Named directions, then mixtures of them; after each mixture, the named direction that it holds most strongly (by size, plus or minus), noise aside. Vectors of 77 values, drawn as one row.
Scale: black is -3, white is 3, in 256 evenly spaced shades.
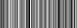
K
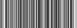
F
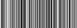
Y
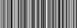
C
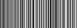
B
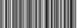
C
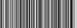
F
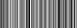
K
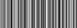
C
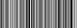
K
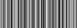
C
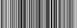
Y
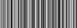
C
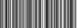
C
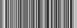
F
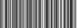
C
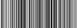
Y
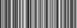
C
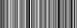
K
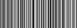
B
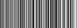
B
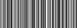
C
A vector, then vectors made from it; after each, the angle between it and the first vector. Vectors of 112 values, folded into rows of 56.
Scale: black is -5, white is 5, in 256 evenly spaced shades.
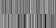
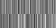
nearly opposite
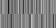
orthogonal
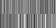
nearly opposite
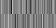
orthogonal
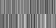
nearly opposite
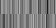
partly opposed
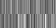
nearly opposite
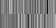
partly opposed
